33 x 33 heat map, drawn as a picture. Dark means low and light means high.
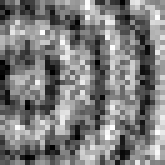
Seam: none. Ninth with the lowest average: middle left. Stripes: upright, repeating 7 times. Rings: centred on the middle left.
